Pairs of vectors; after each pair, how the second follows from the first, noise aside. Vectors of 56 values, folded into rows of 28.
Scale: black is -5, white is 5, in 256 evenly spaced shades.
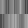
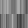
wrapped around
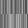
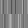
partly zeroed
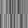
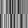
scaled up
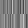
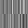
sign-scrambled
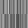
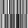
scaled up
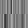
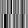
scaled up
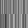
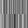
wrapped around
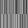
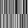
scaled up
